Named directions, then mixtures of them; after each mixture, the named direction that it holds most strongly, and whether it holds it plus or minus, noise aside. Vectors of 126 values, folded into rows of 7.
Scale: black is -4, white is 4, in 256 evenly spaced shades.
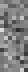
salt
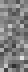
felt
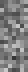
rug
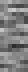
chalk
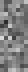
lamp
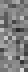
salt, plus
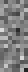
felt, plus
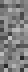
felt, minus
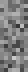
rug, minus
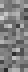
rug, minus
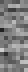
chalk, minus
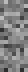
rug, minus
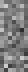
salt, plus
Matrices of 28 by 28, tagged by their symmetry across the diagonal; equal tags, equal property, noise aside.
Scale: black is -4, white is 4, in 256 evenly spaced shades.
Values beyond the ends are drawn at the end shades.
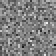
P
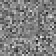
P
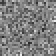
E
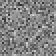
E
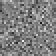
P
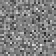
P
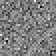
E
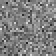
P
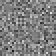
P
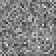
E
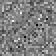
E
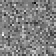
P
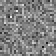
E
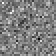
E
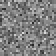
P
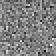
P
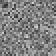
E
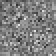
E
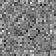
E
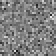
P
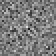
E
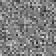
P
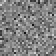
E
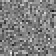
P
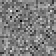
E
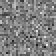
P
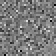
E
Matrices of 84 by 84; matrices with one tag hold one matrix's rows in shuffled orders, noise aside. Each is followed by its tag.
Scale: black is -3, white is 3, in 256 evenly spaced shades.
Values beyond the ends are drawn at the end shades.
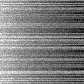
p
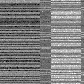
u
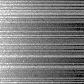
p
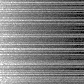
p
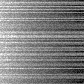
p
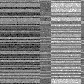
u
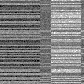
u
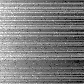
p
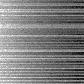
p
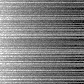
p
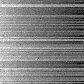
p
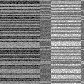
u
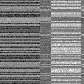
u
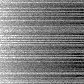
p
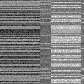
u
